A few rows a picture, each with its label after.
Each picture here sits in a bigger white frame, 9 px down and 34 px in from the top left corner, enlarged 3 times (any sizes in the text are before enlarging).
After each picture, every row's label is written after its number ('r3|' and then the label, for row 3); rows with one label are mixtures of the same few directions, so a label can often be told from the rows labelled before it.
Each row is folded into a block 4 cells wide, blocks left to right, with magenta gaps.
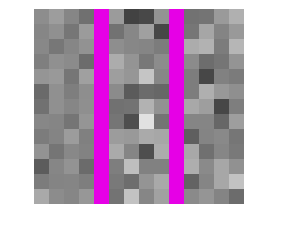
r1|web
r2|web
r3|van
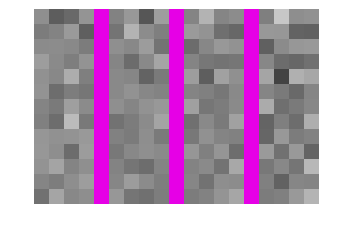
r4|web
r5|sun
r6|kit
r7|kit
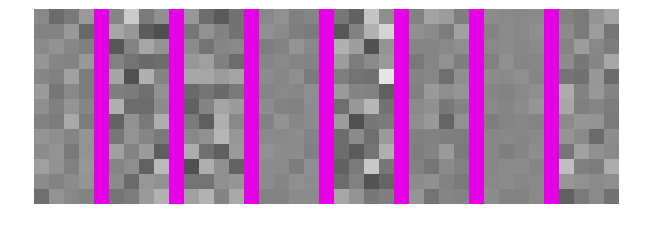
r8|web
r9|kit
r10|web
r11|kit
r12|kit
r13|web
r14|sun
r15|web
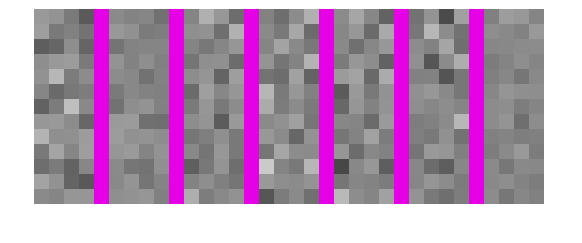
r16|van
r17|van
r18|web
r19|web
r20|web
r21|sun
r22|web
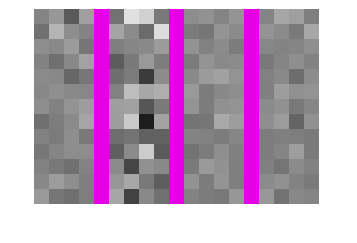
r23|sun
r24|web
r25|van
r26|web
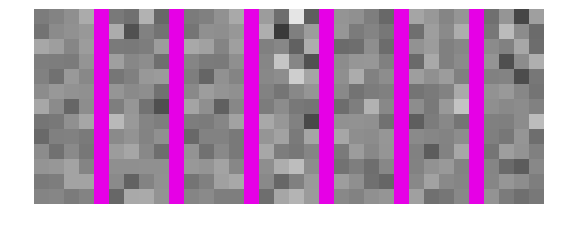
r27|van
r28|sun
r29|van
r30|sun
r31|van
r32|sun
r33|sun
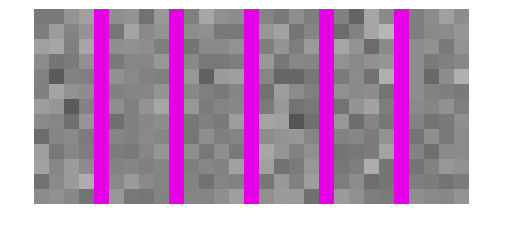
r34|van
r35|sun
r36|kit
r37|van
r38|kit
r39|kit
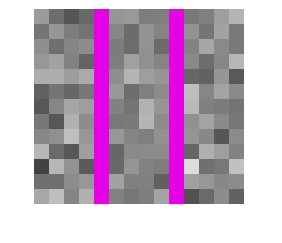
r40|web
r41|van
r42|web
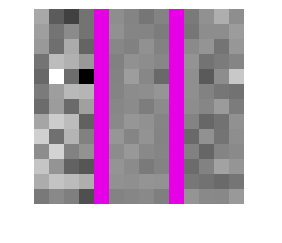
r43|kit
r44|kit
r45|kit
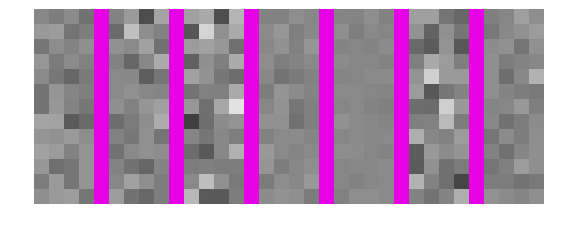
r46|van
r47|sun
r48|sun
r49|van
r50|sun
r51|van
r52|kit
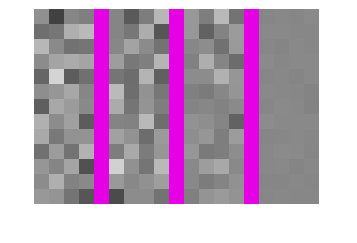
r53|kit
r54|web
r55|sun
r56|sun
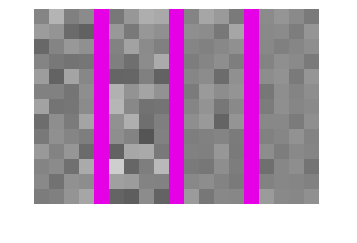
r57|kit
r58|web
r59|web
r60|web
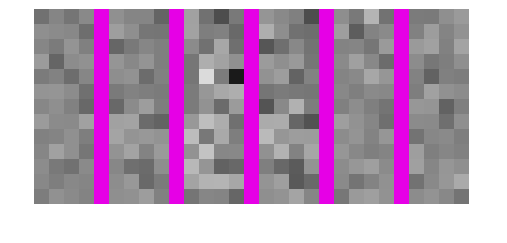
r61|sun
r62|van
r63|kit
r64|van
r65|sun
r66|van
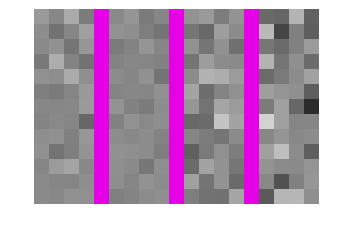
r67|sun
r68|kit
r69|van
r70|sun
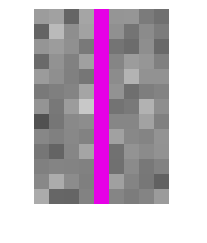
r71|sun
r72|van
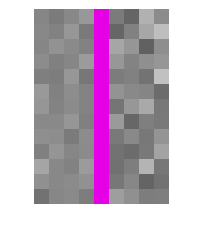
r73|web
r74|kit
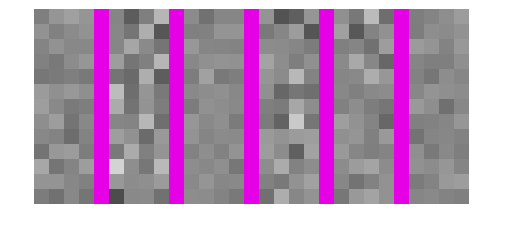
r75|web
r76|web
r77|kit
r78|web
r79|sun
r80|van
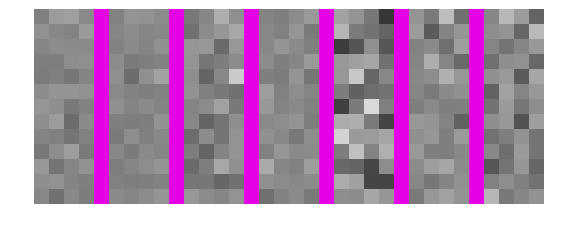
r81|web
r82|kit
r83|kit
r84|web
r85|van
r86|sun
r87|web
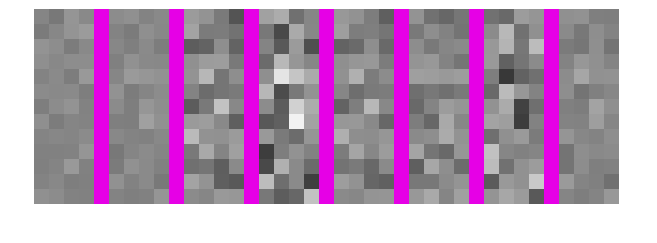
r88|kit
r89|van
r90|van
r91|van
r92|van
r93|web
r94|van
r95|van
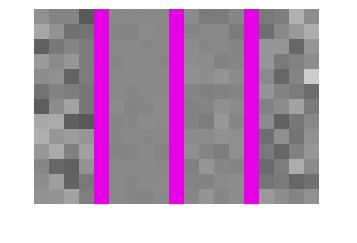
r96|van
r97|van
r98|web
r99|kit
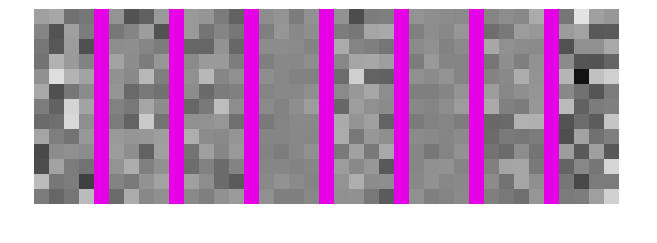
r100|van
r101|web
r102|van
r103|sun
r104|kit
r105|sun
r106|van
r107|kit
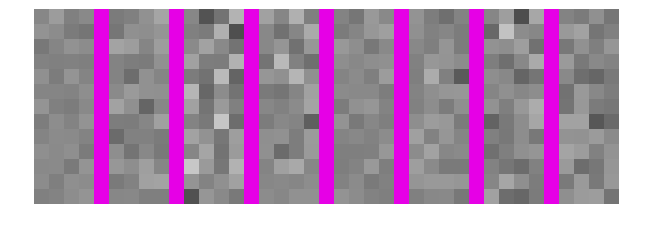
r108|kit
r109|van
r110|web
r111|sun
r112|kit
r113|kit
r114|sun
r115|van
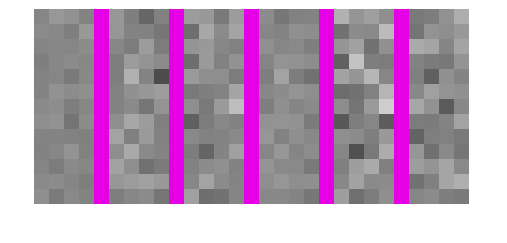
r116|web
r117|kit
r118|sun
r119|kit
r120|sun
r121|van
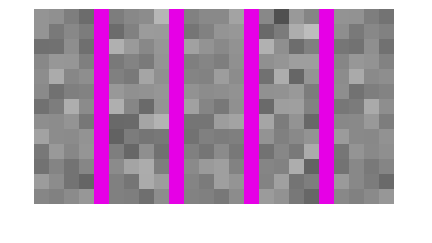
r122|van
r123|van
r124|van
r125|kit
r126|van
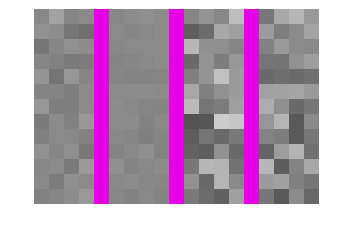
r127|kit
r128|web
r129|van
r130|web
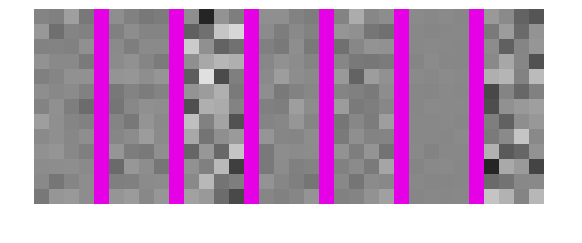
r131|sun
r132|web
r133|kit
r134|van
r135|kit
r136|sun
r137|web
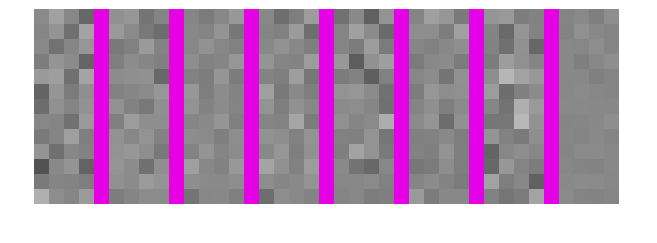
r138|web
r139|kit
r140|web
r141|web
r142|sun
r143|web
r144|van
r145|sun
